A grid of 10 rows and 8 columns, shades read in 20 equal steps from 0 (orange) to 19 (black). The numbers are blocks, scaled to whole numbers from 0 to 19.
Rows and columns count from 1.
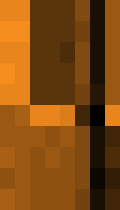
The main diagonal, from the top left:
1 0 12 12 12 14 17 13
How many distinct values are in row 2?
5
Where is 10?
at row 2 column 6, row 5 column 6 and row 10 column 6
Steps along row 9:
down up same same up up down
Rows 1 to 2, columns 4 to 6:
12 12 9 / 12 12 10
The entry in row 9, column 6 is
9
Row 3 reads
1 1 12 12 13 9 17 7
